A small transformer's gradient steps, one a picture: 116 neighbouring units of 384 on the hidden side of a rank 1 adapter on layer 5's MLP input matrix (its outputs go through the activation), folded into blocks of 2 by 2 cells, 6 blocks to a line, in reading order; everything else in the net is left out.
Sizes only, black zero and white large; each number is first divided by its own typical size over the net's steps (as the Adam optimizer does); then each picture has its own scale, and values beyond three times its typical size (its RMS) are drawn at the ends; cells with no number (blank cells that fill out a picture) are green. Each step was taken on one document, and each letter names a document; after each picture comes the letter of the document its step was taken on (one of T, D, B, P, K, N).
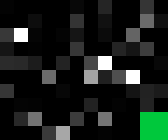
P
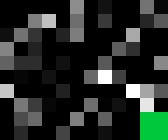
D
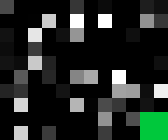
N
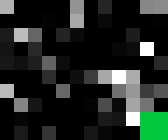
N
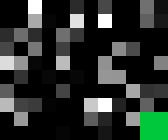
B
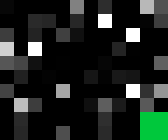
D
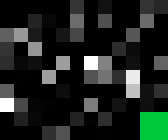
P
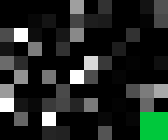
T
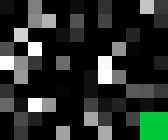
B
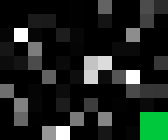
P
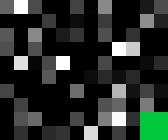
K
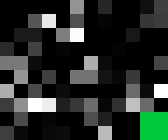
T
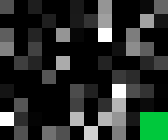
K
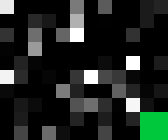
N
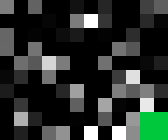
K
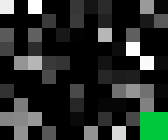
K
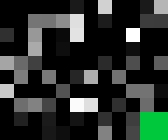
T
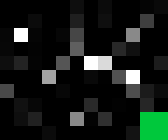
P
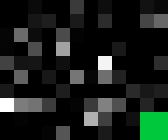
B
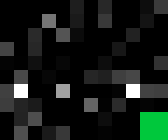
D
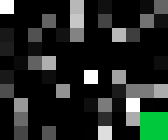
N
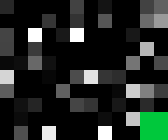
N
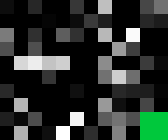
K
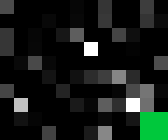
N
